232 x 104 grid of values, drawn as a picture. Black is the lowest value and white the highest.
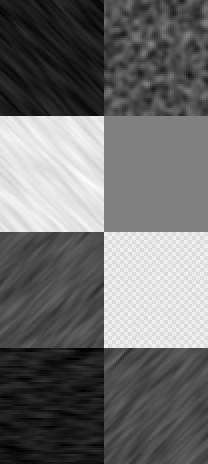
It is made of 4 by 2 panels. Panel 1,1: very low, slanting down to the right, faint in contrast. Panel 1,2: low, blotchy. Panel 2,1: very high, slanting down to the right, faint in contrast. Panel 2,2: middling, flat. Panel 3,1: low, slanting up to the right, faint in contrast. Panel 3,2: very high, checkered, faint in contrast. Panel 4,1: very low, streaked across, faint in contrast. Panel 4,2: low, slanting up to the right, faint in contrast.
